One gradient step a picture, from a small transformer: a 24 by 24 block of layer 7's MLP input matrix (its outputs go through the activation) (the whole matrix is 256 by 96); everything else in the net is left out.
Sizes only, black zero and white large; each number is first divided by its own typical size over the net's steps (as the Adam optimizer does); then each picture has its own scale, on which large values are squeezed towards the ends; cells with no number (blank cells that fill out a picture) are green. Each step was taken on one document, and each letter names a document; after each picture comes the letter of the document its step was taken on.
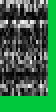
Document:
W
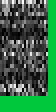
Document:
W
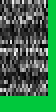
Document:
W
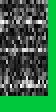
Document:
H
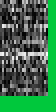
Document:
W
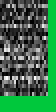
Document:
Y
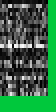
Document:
Y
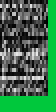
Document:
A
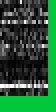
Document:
H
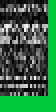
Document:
Y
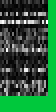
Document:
H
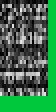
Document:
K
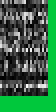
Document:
H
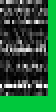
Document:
H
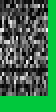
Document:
Y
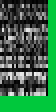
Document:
K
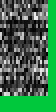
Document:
A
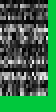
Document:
K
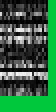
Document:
K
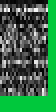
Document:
Y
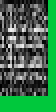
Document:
K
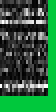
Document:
H
